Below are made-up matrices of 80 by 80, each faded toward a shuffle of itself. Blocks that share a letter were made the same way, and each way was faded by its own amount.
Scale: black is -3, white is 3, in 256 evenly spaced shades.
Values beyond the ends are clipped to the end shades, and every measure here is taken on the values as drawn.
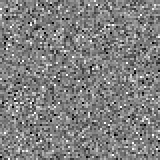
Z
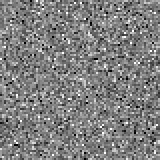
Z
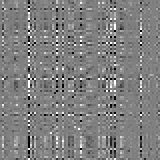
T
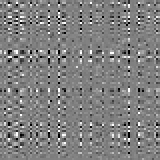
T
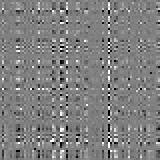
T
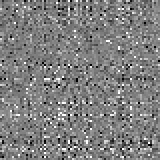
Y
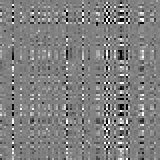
T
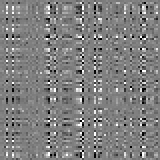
T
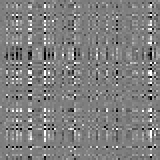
T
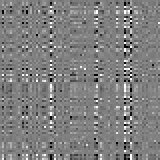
T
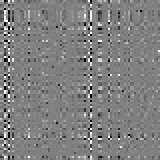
T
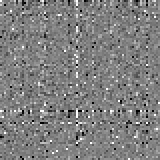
Y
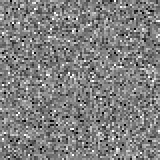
Z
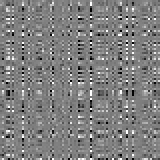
T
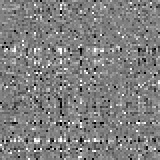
Y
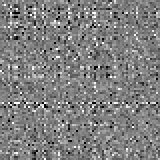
Y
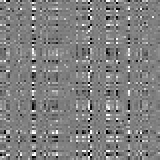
T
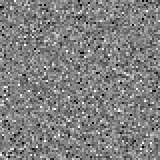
Z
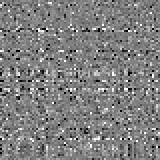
Y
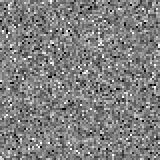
Z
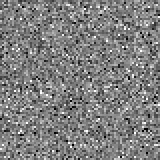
Z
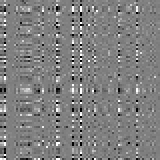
T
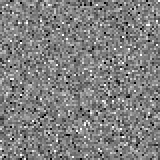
Z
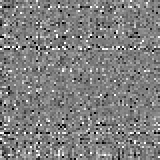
Y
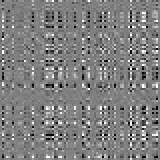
T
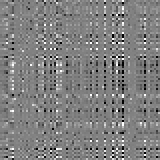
T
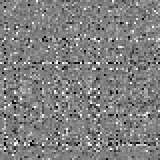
Y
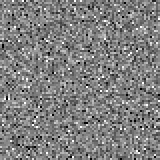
Z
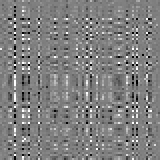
T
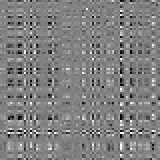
T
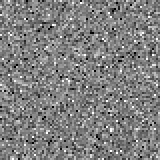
Z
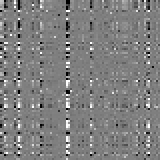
T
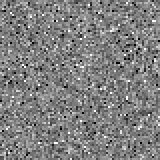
Z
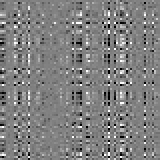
T
